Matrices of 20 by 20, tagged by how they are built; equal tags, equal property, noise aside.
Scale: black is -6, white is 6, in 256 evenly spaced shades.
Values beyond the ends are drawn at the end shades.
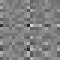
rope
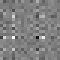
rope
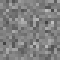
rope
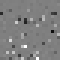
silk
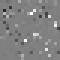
silk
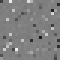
silk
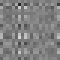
rope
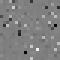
silk
